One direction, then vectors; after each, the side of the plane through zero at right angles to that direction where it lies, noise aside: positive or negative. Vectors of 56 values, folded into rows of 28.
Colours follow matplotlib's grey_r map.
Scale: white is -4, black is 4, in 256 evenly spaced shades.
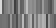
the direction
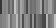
negative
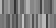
positive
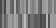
negative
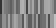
negative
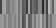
negative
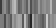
negative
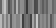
negative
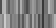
negative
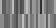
positive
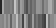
negative
